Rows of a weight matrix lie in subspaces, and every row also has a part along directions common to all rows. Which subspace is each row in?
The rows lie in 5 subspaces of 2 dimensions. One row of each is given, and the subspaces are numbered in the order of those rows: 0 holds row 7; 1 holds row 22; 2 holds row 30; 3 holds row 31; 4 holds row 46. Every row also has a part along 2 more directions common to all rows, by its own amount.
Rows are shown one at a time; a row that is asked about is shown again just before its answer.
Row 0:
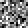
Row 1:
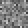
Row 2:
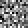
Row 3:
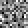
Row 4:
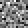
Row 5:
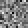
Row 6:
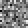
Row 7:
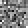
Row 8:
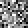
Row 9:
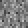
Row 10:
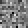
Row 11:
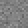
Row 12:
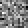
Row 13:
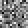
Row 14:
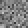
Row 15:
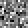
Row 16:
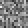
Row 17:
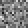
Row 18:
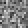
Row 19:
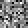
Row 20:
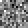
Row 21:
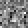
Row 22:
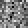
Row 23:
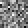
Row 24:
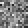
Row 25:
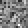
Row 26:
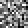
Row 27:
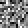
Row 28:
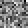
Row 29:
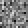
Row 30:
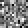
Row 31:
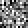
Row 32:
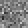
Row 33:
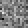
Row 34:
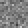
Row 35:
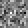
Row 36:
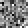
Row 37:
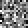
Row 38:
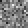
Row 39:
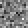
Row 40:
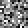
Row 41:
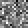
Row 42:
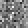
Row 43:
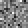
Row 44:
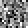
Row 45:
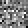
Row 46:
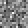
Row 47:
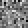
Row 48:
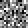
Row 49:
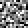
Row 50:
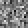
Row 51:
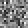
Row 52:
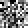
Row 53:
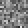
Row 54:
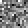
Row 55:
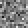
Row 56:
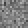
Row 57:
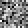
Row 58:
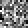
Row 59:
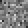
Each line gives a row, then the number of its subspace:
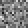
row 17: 0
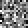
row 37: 4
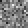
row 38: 0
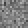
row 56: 3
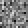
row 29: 3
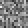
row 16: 1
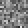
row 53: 1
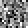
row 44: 0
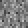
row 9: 0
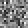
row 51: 3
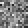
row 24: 2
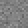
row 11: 2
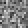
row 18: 2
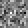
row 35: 3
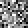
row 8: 2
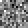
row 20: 0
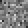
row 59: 0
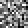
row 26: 4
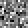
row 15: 4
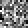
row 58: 4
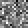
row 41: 1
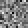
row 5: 0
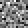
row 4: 4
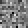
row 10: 3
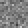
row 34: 2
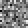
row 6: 4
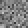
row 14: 2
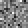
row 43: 0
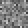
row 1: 1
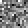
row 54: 0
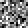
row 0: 2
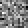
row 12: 4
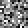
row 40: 1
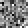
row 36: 2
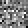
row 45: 0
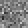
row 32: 2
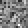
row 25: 0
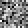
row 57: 1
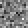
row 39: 4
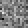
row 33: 4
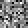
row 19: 1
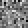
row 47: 3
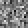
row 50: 3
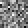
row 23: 2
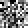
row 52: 2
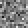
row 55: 4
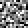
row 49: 4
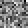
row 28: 1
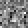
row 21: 3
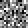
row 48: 0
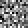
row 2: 1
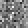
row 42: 1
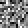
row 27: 2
